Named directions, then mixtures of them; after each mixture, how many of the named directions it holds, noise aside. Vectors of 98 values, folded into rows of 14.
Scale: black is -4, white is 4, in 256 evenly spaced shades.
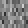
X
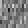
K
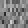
two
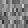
one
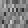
two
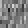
one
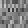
two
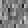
two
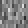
two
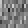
one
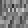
two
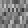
two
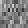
two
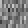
one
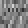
two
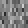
one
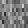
one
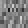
two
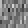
one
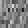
two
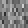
one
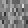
one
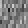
one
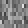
two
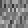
two
